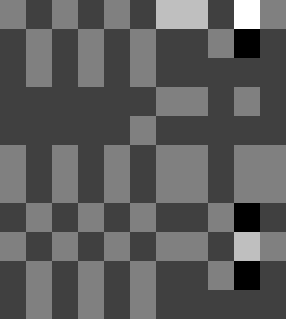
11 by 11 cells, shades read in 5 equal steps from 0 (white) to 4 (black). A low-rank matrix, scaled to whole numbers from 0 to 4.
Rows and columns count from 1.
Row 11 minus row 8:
0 0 0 0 0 0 0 0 1 -1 0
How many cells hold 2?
46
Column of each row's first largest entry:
2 10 1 1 1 2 2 10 2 10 1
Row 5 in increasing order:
2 3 3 3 3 3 3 3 3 3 3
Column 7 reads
1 3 3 2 3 2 2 3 2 3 3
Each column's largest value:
3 3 3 3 3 3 3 3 3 4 3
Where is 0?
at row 1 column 10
